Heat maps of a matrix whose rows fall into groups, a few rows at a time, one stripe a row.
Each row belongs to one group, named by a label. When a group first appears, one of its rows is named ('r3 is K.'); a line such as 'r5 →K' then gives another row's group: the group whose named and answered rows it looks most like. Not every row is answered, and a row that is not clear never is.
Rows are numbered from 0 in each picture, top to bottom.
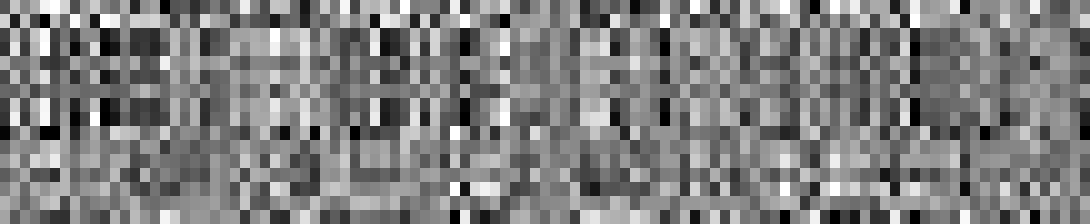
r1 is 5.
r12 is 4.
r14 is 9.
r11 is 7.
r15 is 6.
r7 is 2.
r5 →2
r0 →7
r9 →4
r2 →2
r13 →7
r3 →2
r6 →6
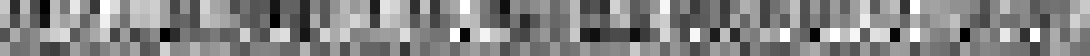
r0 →5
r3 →6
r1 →5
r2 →7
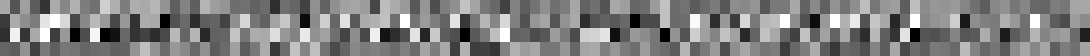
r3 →6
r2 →2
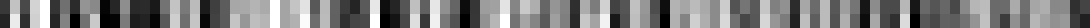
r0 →2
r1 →2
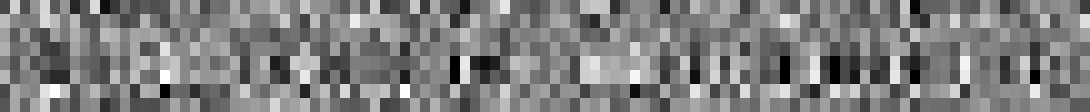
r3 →6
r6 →7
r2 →5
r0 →2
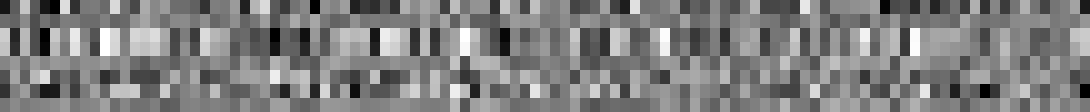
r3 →5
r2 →5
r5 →2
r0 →4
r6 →4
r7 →7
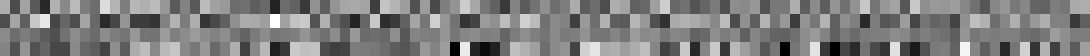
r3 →6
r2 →6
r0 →5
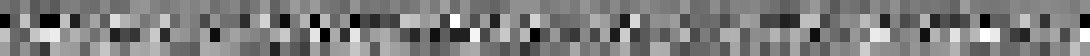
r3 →5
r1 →4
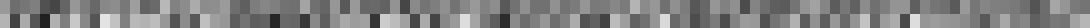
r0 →6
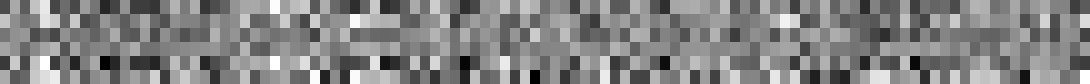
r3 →9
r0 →2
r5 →9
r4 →2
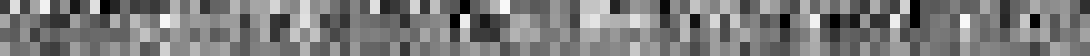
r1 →6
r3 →6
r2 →6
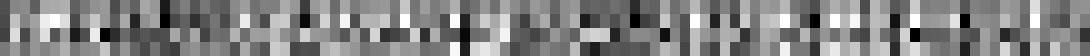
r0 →7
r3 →7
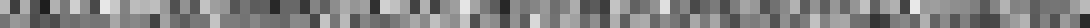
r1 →4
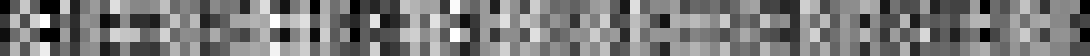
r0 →4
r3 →2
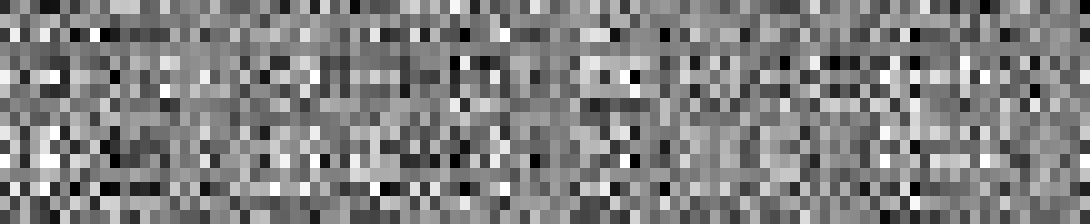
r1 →9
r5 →9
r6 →6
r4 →6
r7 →7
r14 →5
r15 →4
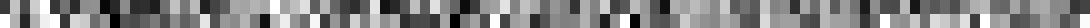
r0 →2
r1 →9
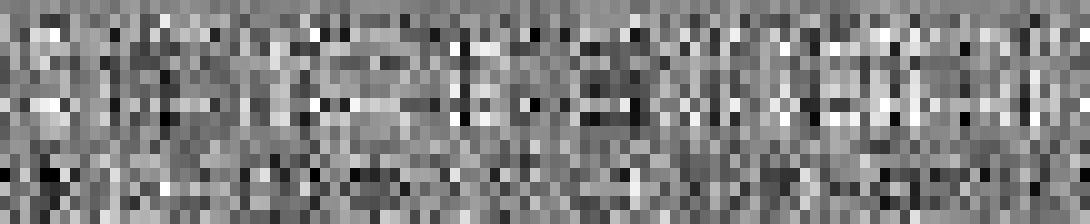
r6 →7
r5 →7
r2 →9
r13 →6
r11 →5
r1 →6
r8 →7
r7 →9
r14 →4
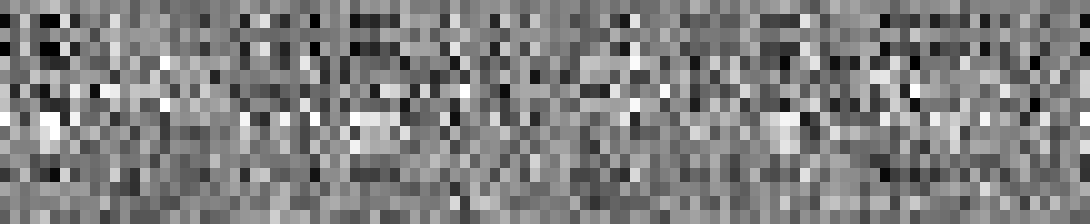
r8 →9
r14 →7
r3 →4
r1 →4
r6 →5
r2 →5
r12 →4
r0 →7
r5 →9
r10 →9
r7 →6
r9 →7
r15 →2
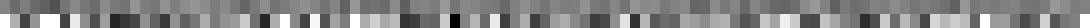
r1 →9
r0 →6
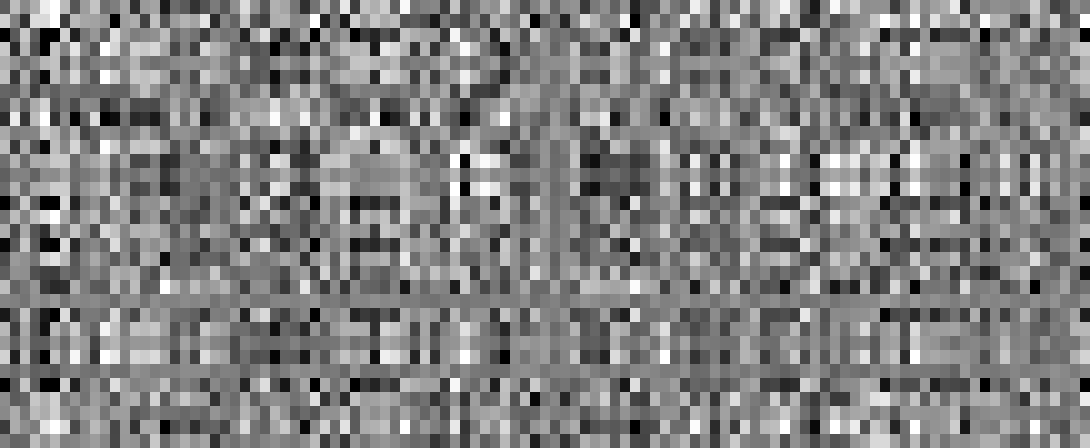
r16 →5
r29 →7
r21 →9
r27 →4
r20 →6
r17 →4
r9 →9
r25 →5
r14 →4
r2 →4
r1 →9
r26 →6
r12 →7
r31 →9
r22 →4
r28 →9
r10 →5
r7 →2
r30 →7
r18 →7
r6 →6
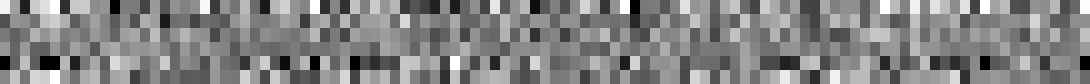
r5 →7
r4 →4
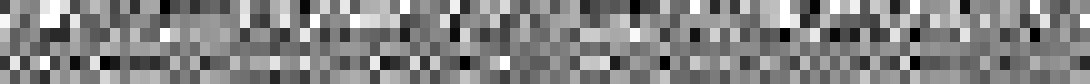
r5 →5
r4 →2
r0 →7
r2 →6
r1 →9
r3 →5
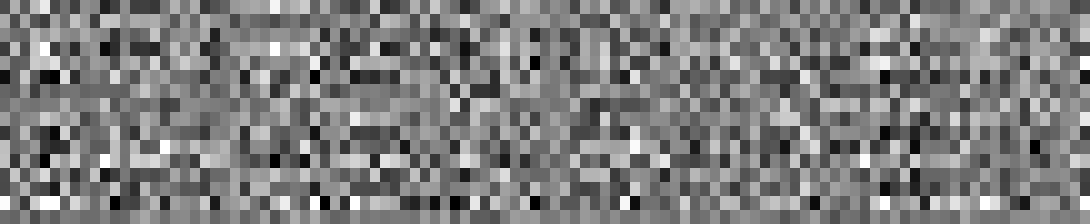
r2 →9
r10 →6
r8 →9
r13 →4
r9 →4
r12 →2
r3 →2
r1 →5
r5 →4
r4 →9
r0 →2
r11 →5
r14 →9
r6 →6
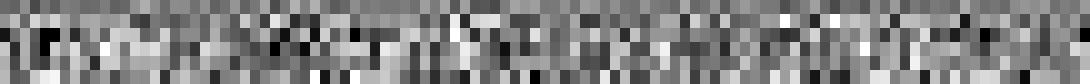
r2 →4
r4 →5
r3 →5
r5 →9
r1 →7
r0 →6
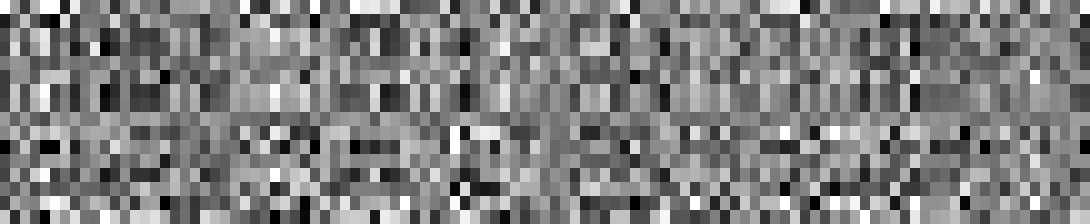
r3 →2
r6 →2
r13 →6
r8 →5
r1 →4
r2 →2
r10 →4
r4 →4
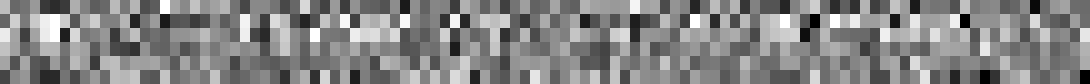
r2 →9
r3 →9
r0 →6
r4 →5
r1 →7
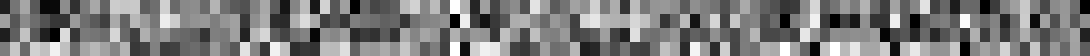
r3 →7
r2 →4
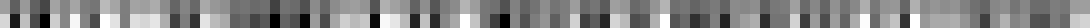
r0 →5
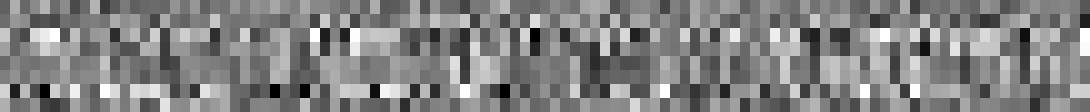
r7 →6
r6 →5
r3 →9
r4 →7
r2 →9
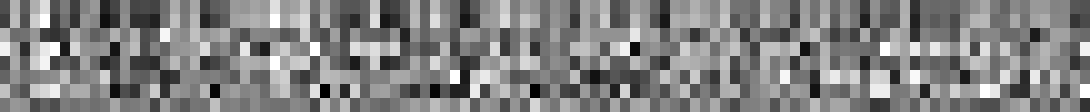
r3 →9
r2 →6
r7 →4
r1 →2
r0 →2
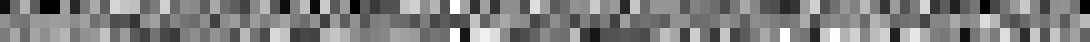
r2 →7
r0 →4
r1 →9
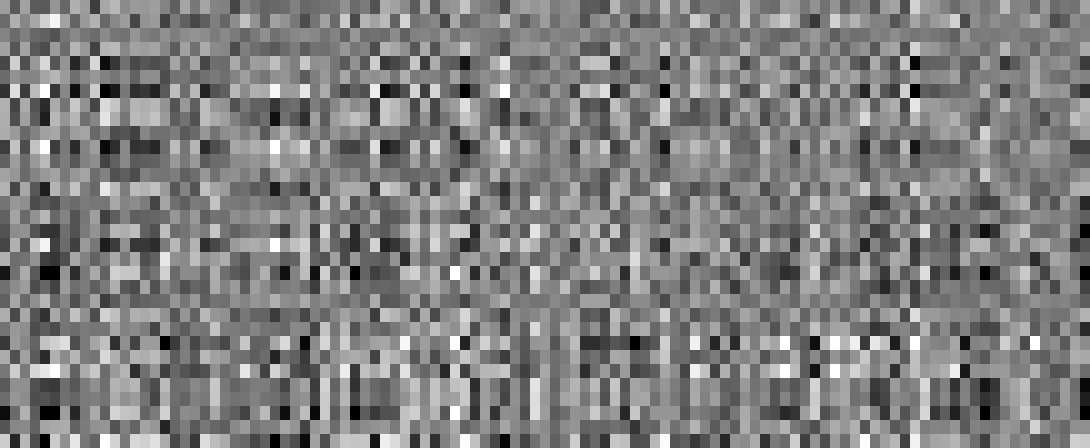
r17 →2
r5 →7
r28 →4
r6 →2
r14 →4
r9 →9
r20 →4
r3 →5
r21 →2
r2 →6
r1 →7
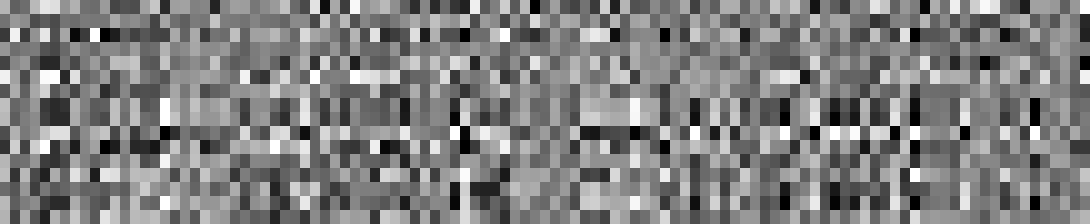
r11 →6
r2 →2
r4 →4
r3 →6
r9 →7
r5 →9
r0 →9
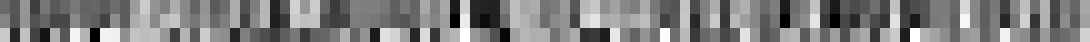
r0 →6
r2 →5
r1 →6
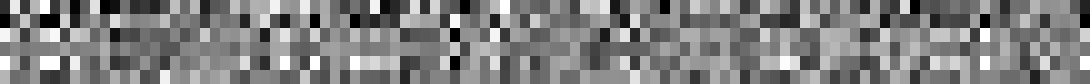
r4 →9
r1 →4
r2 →9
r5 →6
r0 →2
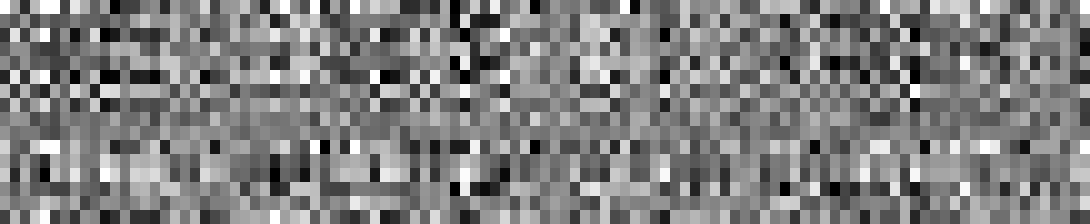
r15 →2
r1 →6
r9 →6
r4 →6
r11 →5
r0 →9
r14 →9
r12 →5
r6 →5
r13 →6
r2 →2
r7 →2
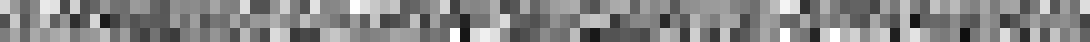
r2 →7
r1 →2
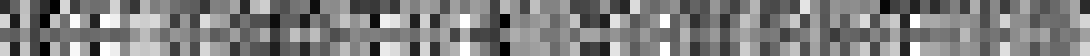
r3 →5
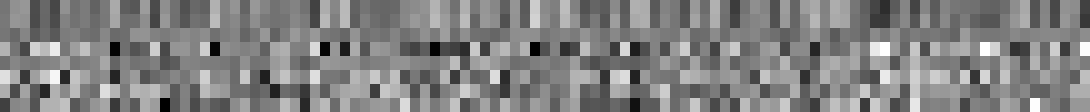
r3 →9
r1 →4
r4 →7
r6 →5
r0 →4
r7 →7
